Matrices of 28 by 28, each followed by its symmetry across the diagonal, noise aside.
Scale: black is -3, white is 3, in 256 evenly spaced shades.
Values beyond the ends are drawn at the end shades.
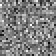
neither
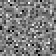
neither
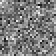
symmetric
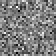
neither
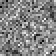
symmetric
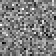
neither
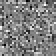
antisymmetric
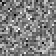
symmetric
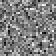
antisymmetric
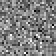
antisymmetric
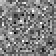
symmetric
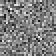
antisymmetric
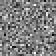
antisymmetric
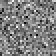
antisymmetric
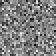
neither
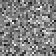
neither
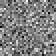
antisymmetric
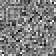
symmetric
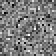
symmetric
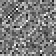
symmetric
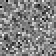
symmetric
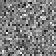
neither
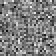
antisymmetric
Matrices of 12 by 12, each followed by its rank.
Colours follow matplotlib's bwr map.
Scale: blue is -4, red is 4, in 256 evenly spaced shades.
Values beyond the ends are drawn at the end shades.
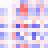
two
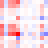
two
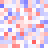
full rank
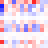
two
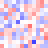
full rank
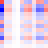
one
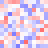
full rank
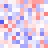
full rank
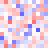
full rank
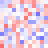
full rank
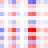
one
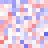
full rank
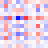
two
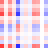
one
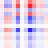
one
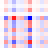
one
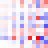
two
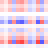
one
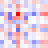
two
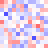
full rank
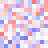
full rank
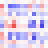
two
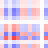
one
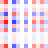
one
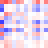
two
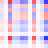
one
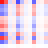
one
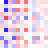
two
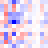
two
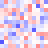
full rank
